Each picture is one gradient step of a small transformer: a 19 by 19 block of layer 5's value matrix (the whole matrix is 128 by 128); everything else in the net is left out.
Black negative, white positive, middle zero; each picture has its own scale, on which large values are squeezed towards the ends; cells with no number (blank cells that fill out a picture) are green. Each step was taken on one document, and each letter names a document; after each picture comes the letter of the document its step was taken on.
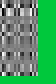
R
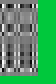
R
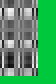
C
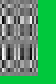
R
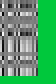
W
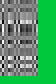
W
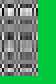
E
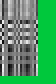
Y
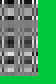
C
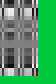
C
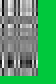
E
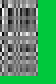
Y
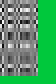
Y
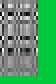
Y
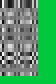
R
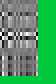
Y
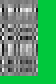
E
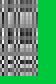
W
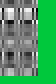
C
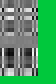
C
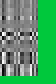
R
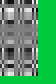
C
